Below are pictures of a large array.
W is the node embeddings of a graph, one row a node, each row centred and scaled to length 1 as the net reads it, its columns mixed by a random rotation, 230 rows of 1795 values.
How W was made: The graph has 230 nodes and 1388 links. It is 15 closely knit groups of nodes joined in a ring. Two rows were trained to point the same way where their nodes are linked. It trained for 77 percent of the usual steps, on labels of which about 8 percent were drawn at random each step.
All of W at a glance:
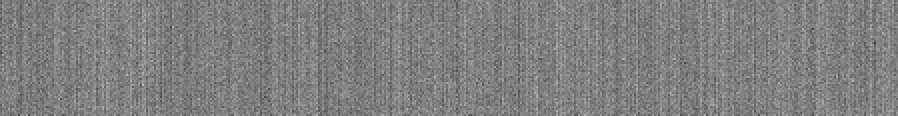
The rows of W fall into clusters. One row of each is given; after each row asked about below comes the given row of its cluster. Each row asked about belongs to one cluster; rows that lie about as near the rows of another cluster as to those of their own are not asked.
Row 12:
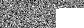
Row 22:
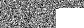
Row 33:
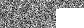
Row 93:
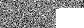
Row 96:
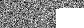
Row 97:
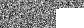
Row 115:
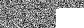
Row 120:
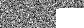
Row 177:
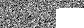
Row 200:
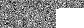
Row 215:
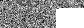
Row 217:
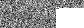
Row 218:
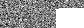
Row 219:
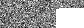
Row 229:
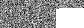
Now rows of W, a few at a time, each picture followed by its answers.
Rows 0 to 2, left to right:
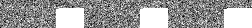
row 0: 12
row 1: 177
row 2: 22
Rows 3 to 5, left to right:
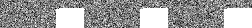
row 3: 96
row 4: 115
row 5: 215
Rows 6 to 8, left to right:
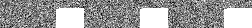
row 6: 177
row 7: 12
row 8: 219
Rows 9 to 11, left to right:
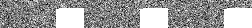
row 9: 219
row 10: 218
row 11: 120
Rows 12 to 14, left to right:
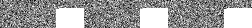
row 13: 219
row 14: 22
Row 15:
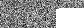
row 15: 200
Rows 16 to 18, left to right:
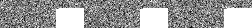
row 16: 215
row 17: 215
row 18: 12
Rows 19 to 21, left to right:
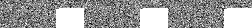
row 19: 217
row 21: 12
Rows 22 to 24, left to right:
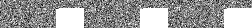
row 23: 33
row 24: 217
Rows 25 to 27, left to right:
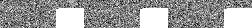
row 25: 215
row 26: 120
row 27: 97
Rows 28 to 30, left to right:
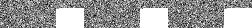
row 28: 219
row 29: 33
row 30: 229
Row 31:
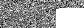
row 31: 120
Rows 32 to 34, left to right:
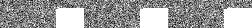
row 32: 12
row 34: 93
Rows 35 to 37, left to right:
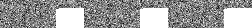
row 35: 215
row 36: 200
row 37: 96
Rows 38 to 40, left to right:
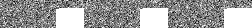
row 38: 120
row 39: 215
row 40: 33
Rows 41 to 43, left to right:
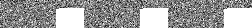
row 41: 120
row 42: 22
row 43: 96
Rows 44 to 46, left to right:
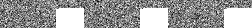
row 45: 96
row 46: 217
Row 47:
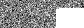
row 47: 177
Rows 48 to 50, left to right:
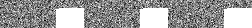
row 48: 218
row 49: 96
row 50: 97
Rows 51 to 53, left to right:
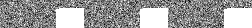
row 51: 115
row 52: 33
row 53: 115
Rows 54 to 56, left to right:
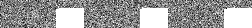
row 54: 200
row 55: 12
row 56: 229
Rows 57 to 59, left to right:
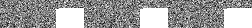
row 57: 218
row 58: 229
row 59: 218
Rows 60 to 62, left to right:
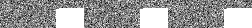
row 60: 217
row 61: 93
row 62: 215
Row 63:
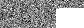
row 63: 33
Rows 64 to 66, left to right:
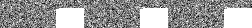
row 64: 97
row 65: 115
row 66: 177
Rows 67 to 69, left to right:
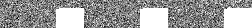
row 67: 177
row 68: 97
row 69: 93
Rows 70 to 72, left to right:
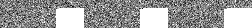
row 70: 12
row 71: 96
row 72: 229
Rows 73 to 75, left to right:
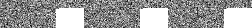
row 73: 93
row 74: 219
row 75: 22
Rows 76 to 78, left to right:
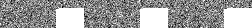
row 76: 217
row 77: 200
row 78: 93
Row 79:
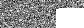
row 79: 120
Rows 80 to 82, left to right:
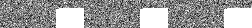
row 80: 217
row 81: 200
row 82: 217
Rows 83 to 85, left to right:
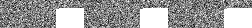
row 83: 218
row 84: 120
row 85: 200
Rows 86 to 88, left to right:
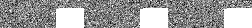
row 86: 229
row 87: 120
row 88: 218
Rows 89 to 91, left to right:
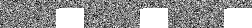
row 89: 120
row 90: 97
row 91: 219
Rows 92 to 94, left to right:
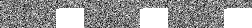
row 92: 200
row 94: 215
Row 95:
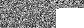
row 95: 218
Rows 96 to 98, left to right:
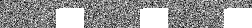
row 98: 93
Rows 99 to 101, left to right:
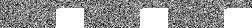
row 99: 229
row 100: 215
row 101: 215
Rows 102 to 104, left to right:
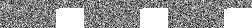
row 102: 217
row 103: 22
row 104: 97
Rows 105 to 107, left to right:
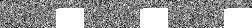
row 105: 215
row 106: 229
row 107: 215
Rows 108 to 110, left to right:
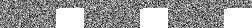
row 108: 22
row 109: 217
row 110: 120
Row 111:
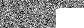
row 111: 12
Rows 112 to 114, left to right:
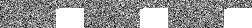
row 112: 200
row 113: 93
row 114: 219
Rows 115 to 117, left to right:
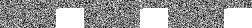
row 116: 219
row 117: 22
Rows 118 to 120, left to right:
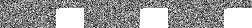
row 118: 96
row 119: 229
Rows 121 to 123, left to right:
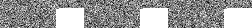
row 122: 215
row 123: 200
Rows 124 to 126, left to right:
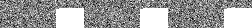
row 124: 200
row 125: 200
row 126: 33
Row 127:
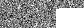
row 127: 33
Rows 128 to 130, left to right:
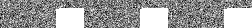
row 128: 97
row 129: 12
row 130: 97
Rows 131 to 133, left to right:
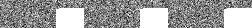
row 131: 200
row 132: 215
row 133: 217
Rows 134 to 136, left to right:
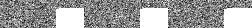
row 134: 115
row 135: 200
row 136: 120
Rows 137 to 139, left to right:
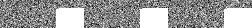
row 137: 12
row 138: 218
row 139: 200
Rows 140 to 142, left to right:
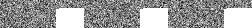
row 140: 219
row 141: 115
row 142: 22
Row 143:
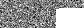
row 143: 120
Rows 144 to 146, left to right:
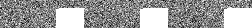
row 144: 22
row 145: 218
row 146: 93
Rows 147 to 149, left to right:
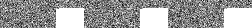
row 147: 229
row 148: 22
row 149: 33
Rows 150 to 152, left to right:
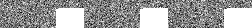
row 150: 215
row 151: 177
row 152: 219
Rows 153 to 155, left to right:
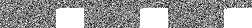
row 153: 217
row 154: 177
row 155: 96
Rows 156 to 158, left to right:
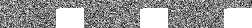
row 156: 115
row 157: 219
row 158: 93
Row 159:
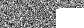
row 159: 115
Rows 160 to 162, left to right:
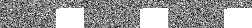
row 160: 93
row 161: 218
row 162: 115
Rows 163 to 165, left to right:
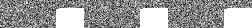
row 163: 120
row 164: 215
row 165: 229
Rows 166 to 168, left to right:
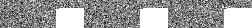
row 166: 97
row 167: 97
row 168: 12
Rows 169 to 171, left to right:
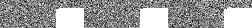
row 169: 217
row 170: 229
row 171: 93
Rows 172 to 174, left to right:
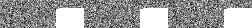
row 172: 33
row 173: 217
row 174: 219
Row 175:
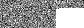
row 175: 96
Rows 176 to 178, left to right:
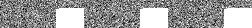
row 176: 200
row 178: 12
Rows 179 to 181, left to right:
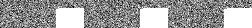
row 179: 12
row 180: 12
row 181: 115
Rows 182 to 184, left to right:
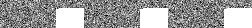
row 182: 219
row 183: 97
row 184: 115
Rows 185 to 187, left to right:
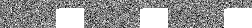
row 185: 33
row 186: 219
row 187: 217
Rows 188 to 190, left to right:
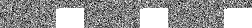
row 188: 33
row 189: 96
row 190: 96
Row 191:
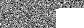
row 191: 217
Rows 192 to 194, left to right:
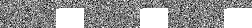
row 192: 219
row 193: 215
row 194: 33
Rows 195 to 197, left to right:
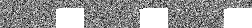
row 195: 33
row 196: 96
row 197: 93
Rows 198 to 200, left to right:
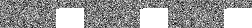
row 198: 200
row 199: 96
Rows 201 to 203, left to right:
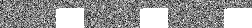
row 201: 12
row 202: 33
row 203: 96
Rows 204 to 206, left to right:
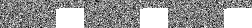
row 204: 97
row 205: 96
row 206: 218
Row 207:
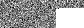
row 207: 96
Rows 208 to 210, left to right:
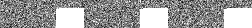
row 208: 177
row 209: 96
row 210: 22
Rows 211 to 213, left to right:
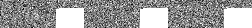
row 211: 200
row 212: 229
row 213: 12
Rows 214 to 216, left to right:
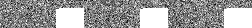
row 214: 217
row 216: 219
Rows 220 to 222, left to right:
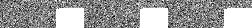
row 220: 96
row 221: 177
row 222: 97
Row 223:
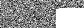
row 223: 120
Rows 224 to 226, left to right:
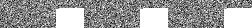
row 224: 215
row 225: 33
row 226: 218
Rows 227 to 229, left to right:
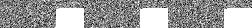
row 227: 177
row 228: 218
